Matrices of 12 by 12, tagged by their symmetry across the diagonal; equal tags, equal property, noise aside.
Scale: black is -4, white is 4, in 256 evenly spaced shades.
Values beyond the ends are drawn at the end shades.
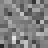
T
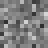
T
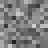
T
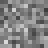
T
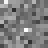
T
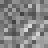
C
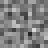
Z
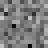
T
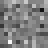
Z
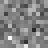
T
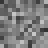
C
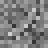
C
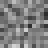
Z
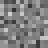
Z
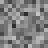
C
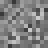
C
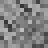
C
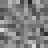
Z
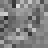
Z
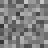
Z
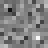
C
